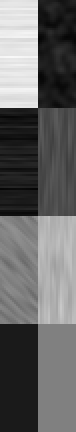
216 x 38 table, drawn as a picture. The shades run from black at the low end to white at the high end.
It is made of 4 by 2 panels. Panel 1,1: very high, streaked across, faint in contrast. Panel 1,2: very low, blotchy, faint in contrast. Panel 2,1: very low, streaked across, faint in contrast. Panel 2,2: low, streaked downward, faint in contrast. Panel 3,1: middling, slanting down to the right, faint in contrast. Panel 3,2: high, streaked downward, faint in contrast. Panel 4,1: very low, flat. Panel 4,2: middling, flat.
